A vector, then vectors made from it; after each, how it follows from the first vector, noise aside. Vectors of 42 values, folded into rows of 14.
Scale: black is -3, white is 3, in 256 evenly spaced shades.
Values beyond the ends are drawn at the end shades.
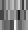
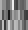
reversed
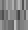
shrunk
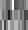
reversed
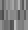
shrunk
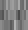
shrunk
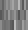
shrunk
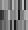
sign-scrambled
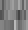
shrunk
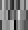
negated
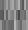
shrunk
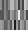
sign-scrambled
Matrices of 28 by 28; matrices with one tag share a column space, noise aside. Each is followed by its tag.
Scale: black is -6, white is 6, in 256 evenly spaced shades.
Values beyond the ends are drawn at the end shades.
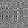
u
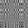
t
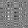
u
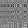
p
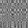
t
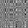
t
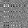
p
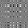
p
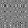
p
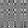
t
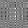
u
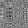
u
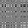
p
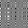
u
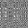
u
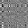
p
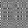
u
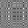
u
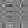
p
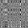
t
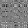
p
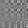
t
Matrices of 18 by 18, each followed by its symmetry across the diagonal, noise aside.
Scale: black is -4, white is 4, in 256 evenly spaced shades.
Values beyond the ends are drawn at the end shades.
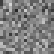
neither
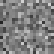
antisymmetric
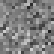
antisymmetric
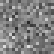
neither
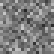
neither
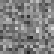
antisymmetric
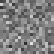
neither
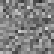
neither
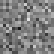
antisymmetric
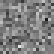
antisymmetric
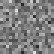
neither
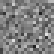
antisymmetric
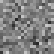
neither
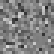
antisymmetric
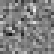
antisymmetric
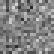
neither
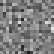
antisymmetric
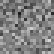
neither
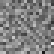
antisymmetric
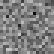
neither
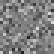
antisymmetric
